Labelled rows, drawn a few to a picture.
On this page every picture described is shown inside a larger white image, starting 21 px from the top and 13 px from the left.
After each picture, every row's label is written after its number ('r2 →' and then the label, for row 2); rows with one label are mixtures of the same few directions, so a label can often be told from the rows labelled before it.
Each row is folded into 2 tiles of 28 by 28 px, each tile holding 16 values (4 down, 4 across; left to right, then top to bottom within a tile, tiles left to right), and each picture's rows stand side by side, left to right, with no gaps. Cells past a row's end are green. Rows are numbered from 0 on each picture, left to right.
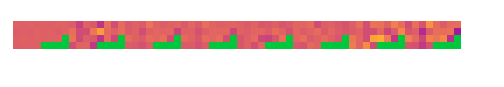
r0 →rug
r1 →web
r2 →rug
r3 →rug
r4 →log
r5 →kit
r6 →log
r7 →rug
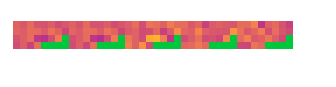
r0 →log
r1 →log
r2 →log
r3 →rug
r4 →kit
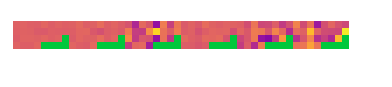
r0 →web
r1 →web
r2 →web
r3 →rug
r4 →log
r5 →rug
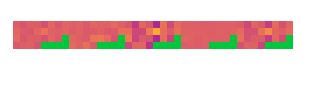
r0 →web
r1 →log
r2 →web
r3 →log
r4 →web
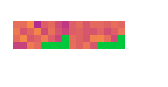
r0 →kit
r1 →log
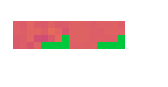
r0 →log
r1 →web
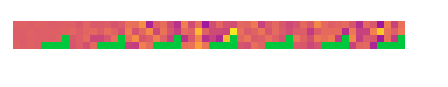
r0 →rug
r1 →log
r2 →kit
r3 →rug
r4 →kit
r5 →rug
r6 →web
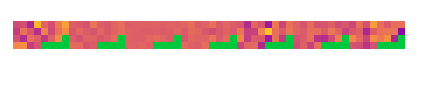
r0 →kit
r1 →kit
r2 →log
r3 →web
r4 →web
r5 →log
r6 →rug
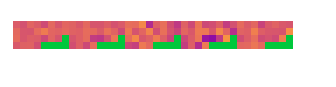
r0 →web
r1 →log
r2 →kit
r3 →log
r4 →rug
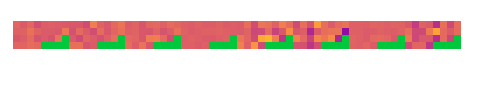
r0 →rug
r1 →kit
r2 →log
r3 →log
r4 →log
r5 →rug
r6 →log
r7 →web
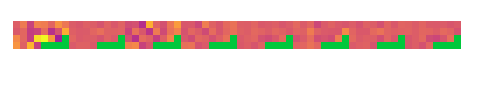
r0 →log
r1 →web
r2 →kit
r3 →kit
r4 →log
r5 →rug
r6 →web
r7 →log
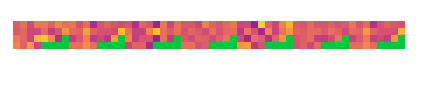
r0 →log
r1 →rug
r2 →web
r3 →kit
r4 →kit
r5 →log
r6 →rug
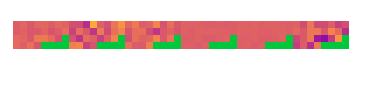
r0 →log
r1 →kit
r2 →web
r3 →log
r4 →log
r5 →log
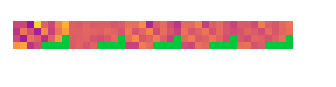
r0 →kit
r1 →log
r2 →kit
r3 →kit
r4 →kit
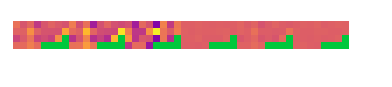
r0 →rug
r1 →rug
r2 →web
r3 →log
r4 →rug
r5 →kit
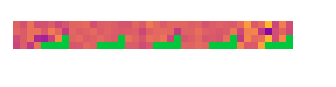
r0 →log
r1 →kit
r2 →rug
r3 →rug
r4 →web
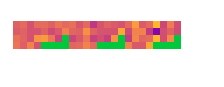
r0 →log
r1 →rug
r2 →web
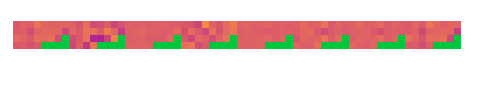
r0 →rug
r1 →log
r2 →rug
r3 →kit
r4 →web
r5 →web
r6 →web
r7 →rug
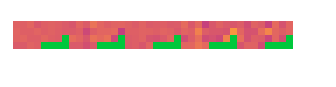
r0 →kit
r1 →rug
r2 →log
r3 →rug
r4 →web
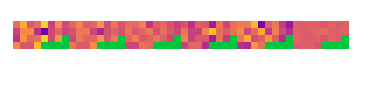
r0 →web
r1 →web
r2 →kit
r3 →web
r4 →kit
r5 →web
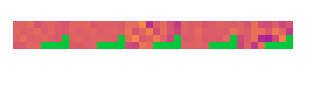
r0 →kit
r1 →kit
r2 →kit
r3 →rug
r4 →log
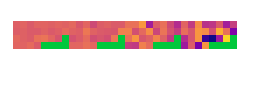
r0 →log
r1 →rug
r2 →kit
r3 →log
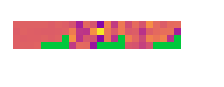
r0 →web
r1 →web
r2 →rug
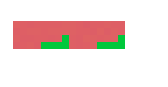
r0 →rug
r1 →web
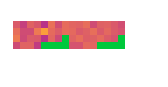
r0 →web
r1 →kit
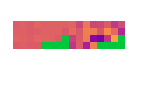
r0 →rug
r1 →log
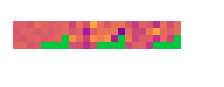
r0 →kit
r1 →rug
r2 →web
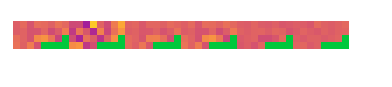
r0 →log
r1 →kit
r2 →log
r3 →log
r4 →log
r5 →kit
